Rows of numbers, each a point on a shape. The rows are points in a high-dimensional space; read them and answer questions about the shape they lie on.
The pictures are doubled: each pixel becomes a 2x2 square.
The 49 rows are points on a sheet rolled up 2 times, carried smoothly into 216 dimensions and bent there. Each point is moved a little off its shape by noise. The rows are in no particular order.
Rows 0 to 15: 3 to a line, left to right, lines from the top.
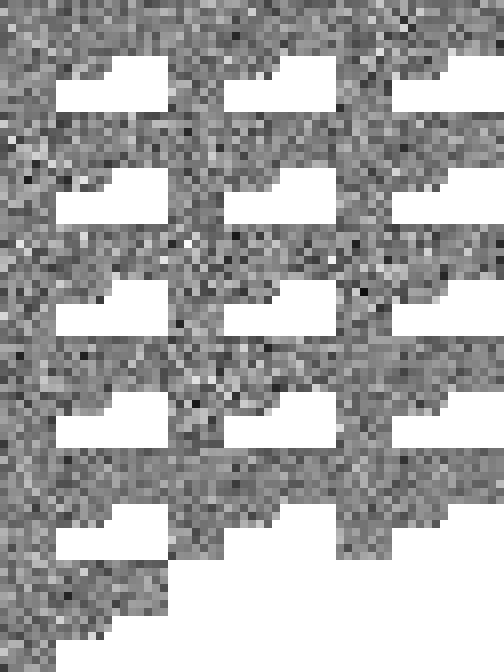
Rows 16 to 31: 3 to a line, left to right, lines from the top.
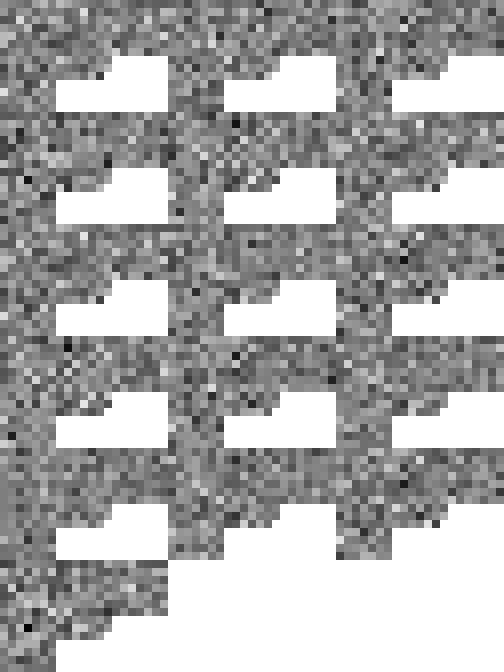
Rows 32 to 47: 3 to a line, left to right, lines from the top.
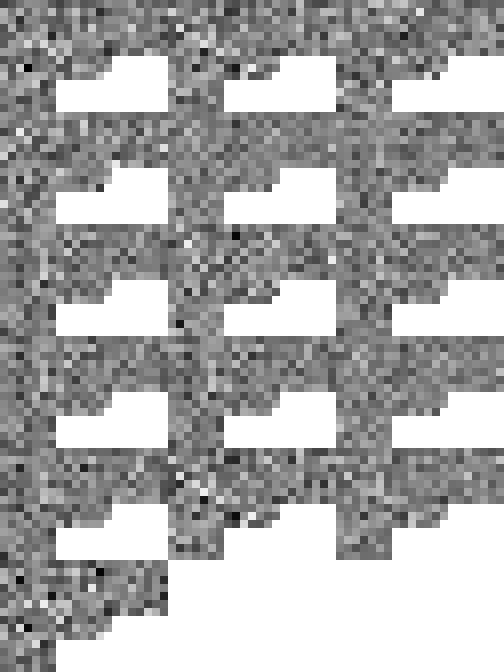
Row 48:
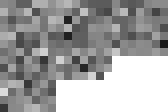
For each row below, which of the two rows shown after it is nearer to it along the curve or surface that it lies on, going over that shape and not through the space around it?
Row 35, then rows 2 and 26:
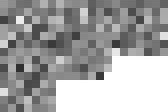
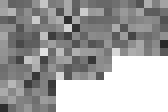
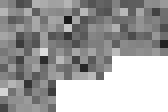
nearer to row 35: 26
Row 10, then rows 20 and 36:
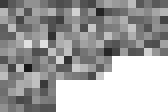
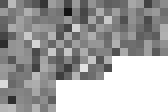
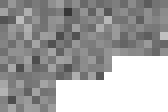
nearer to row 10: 20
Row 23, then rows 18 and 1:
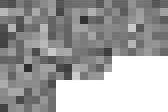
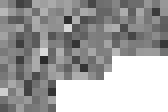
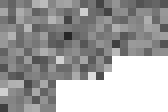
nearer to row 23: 18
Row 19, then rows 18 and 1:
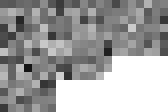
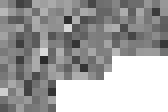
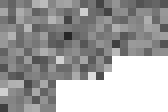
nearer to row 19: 18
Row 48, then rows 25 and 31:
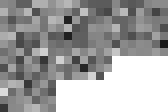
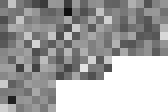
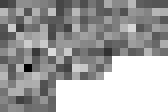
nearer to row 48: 25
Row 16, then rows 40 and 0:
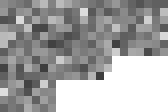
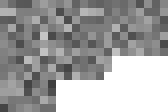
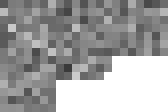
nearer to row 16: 0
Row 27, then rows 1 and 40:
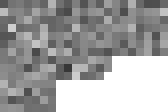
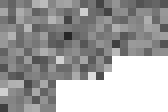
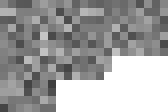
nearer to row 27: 1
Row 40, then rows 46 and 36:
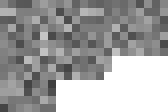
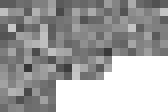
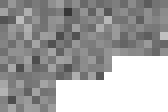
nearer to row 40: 36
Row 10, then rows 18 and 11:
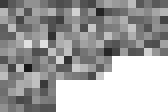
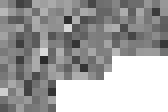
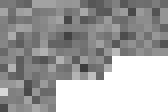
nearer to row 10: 18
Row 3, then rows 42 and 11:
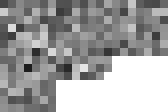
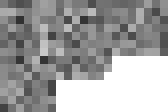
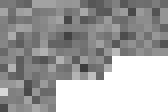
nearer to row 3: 42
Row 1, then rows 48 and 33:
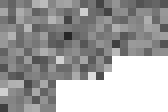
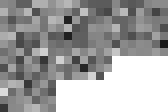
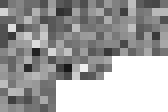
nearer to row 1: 48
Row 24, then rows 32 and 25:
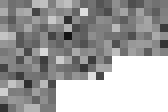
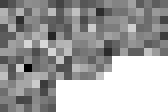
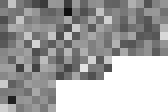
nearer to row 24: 25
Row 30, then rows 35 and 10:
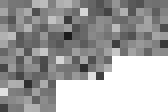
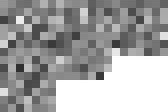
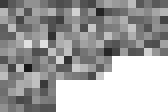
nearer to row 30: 35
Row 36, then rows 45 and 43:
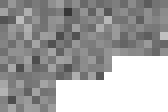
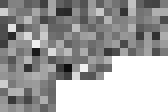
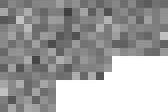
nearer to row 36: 43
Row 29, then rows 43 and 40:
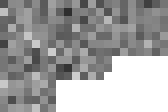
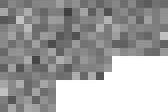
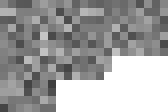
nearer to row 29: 43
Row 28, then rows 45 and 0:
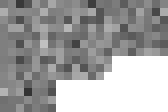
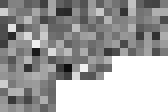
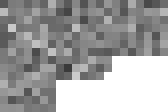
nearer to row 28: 0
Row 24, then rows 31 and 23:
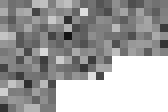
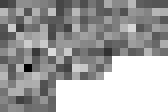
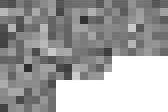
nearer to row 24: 23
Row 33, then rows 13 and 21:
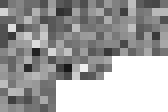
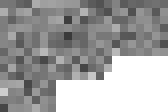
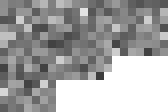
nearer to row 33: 21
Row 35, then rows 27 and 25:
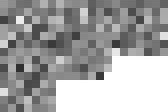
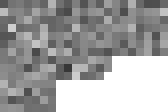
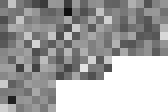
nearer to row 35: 25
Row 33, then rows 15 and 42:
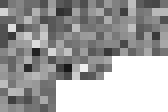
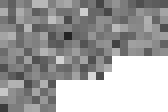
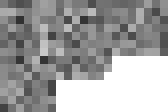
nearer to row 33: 42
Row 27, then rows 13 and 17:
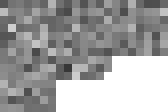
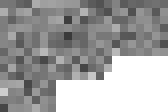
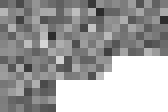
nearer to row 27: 17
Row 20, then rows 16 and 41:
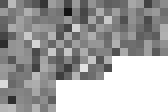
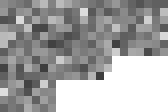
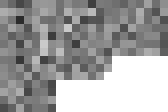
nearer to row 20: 16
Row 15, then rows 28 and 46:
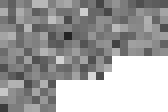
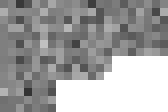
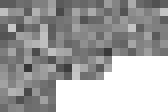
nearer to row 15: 28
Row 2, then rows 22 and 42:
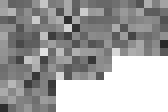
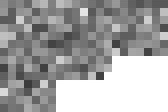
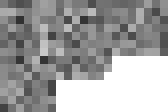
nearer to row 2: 42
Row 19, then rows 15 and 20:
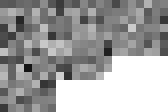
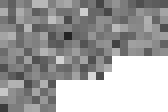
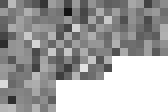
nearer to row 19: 20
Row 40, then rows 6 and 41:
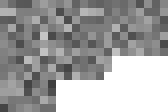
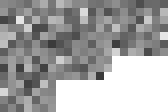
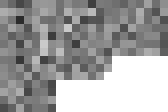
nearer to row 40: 41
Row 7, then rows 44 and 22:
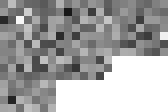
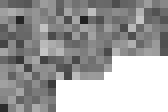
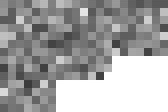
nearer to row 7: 22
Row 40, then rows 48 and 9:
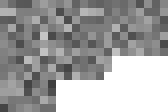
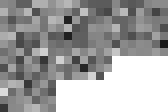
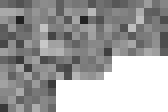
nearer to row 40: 9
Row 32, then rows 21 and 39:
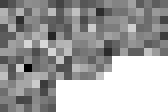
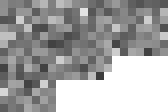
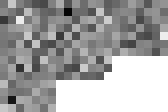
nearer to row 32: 39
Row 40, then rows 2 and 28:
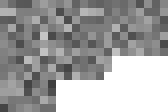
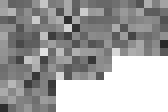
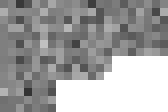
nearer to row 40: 28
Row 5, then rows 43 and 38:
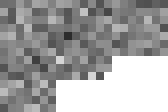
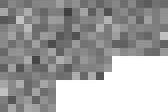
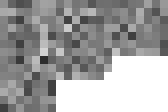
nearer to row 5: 43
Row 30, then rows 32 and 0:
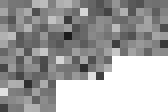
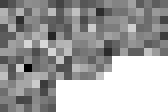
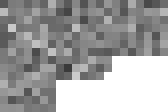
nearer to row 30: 0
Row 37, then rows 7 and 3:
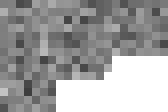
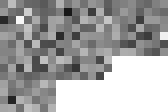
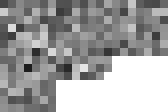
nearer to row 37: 7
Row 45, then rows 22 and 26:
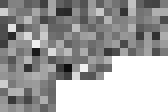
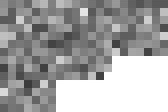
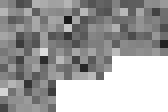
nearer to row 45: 22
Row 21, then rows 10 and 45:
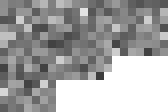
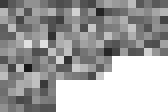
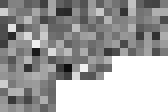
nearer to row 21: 45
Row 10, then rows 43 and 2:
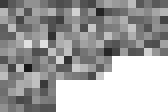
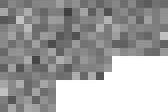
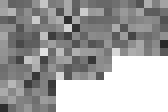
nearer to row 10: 2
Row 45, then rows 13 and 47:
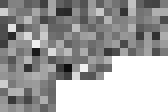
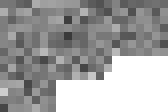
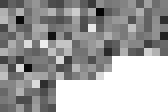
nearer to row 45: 47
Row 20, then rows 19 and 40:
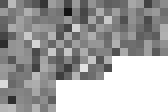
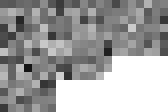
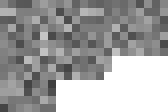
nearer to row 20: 19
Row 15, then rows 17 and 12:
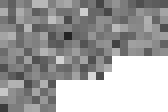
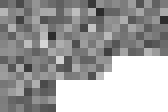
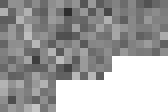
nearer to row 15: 12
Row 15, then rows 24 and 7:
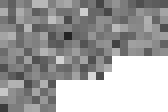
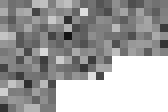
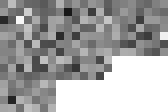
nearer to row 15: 24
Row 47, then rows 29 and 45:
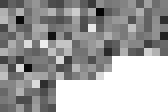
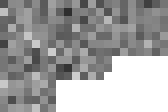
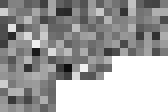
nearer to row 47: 45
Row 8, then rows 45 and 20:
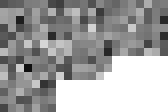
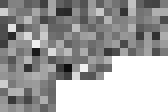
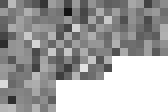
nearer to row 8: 45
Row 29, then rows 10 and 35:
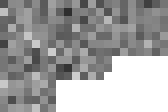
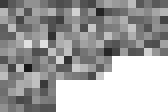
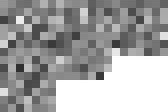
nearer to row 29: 35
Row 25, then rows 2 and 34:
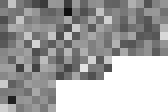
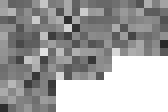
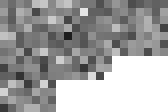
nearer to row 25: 34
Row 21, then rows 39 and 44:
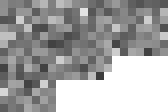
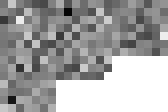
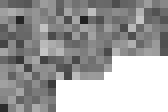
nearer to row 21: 39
